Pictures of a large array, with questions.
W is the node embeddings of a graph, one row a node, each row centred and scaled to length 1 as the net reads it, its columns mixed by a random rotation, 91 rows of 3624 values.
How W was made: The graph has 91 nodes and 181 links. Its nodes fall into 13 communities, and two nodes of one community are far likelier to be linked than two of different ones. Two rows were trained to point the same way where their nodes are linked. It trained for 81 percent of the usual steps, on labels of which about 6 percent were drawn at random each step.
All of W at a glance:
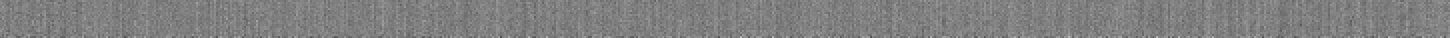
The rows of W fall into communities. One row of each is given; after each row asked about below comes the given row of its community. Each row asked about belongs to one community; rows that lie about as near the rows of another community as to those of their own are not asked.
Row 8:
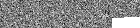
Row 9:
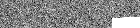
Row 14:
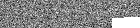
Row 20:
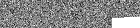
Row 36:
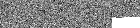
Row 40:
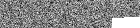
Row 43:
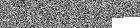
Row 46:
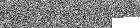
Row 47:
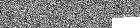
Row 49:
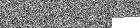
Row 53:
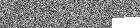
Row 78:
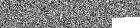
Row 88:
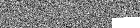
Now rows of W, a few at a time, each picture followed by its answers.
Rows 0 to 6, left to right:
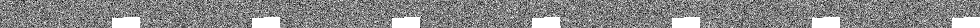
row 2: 78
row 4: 49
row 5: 36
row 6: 40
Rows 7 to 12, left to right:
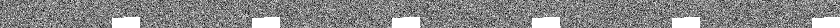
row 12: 43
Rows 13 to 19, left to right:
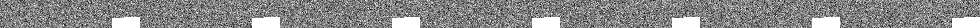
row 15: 53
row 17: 46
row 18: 40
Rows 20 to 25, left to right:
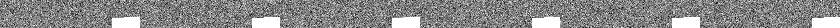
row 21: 43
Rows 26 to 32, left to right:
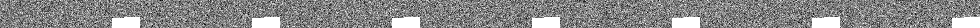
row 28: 14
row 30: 14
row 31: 40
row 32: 9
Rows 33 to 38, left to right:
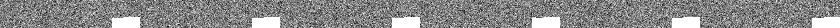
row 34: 49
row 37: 14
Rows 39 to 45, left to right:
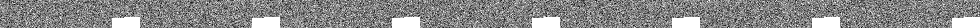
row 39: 78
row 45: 43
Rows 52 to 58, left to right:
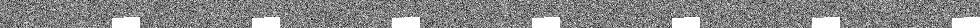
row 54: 36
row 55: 78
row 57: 40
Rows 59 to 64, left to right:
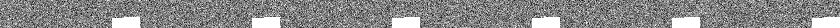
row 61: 49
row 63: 78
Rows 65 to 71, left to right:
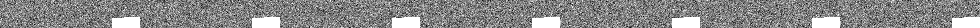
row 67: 36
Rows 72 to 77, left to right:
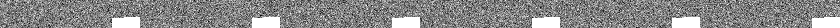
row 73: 36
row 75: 53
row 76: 36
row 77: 78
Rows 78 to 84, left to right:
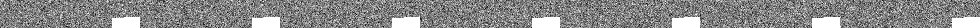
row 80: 40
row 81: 53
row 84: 49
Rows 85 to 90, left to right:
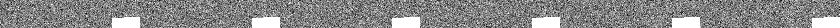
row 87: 20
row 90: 49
